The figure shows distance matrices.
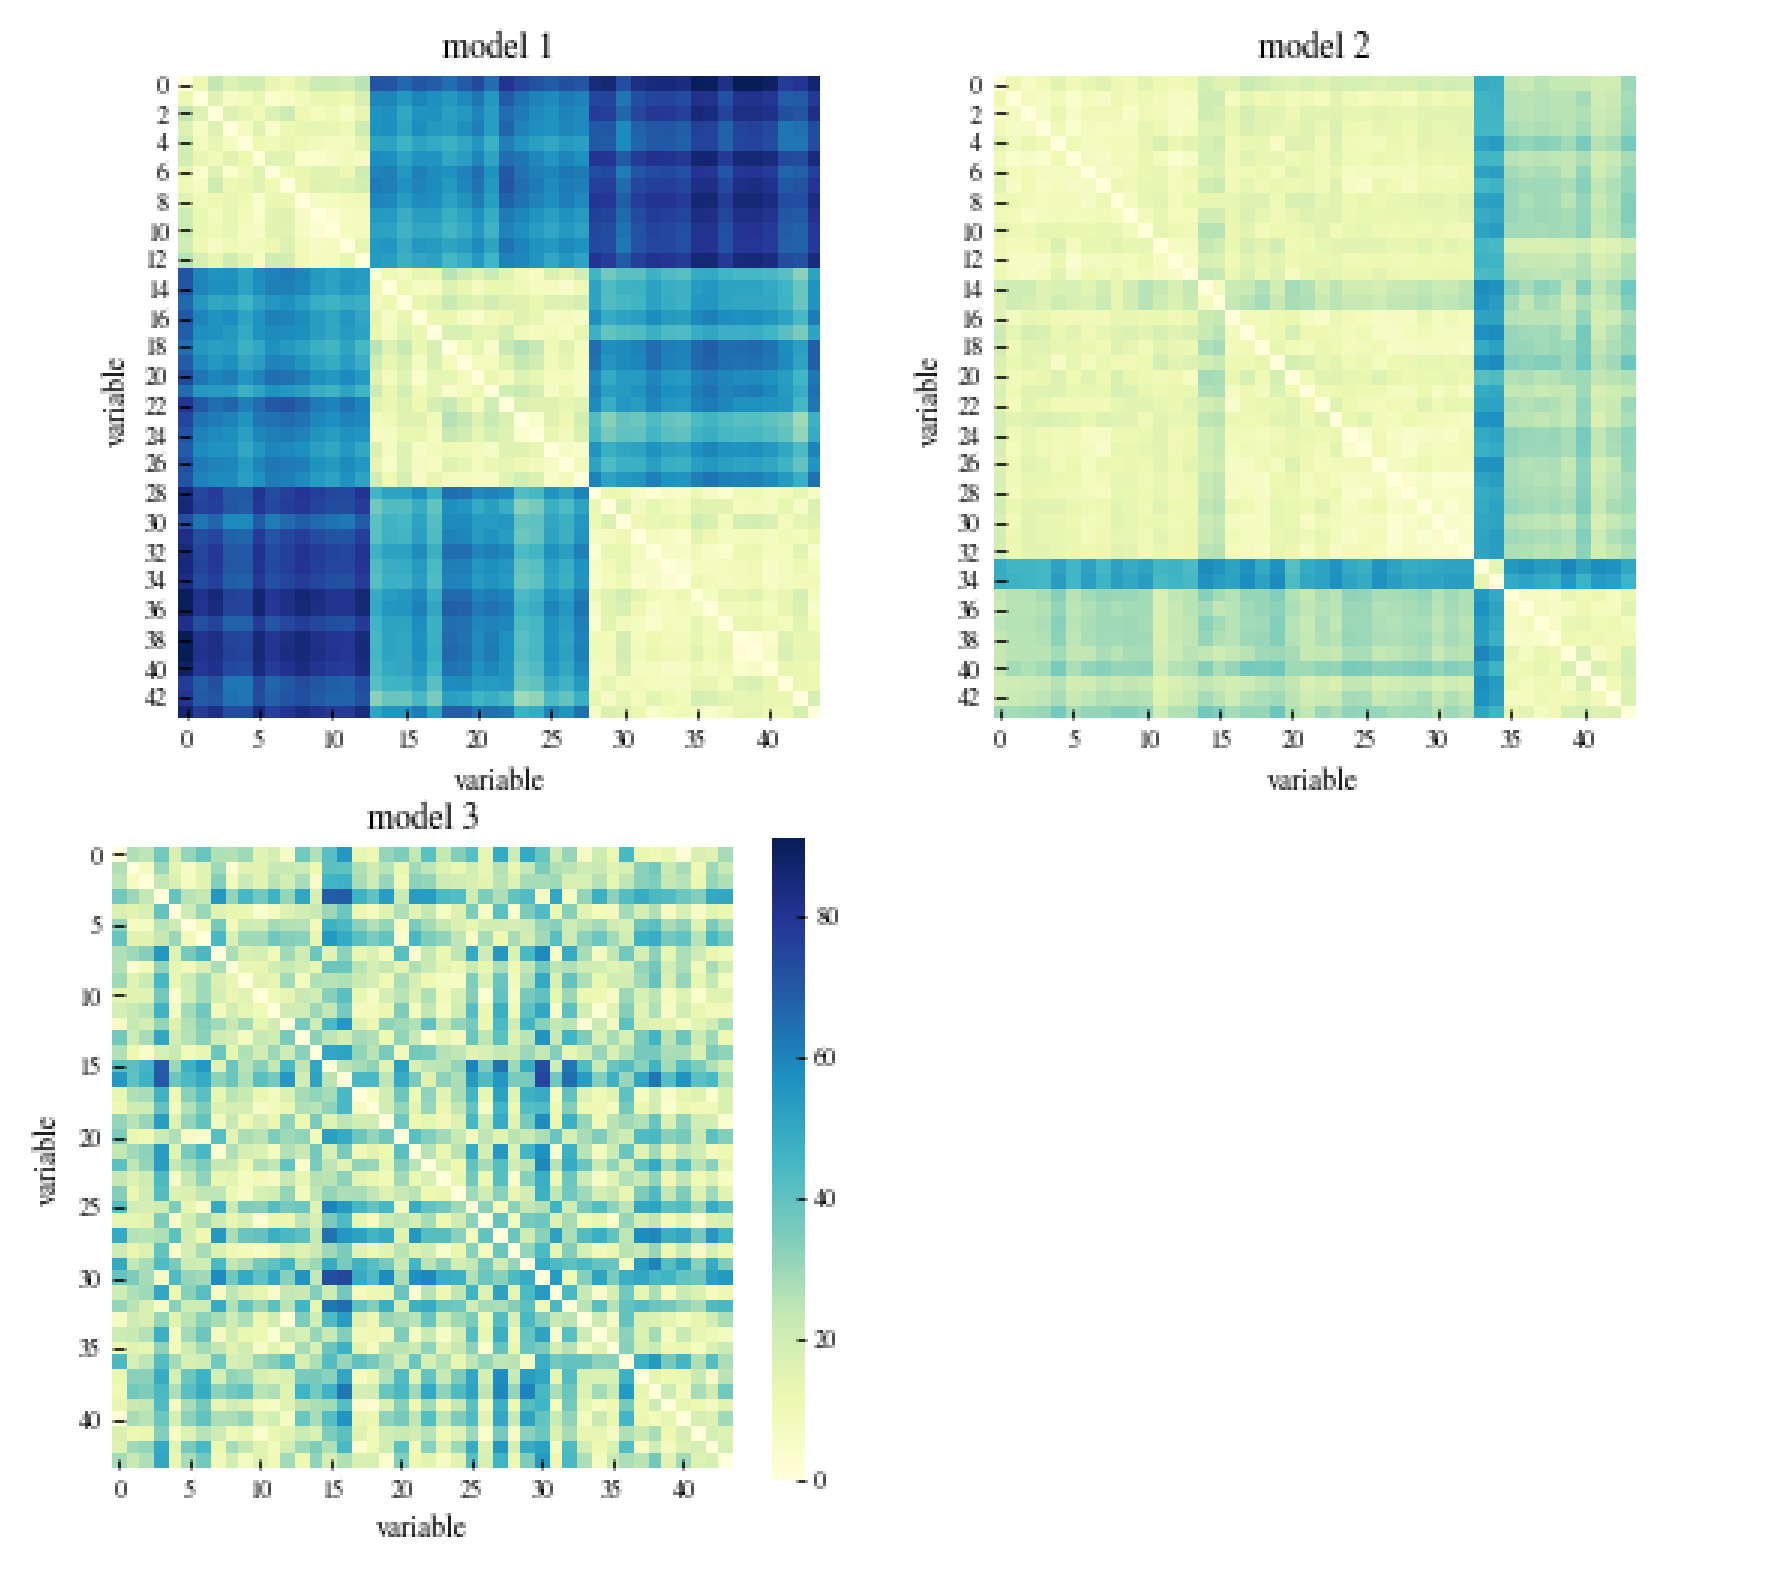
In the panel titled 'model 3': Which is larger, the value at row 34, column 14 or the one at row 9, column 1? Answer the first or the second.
the first
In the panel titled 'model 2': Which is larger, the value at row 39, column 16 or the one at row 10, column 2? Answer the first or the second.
the first
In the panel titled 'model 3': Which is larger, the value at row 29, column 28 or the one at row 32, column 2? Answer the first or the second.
the first
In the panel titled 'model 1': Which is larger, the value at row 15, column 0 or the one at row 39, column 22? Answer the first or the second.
the first
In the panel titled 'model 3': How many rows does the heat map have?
44
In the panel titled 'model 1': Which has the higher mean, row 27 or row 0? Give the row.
0
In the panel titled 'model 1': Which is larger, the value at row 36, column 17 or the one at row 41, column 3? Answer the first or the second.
the second
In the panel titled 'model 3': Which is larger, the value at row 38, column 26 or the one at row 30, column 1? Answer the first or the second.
the second
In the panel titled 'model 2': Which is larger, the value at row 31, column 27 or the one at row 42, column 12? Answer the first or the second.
the second
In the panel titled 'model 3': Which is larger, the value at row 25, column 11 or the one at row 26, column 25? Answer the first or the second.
the first
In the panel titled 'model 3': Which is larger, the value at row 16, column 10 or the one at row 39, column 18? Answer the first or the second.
the first
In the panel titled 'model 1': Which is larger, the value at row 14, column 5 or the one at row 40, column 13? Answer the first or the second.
the first
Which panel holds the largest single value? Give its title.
model 1
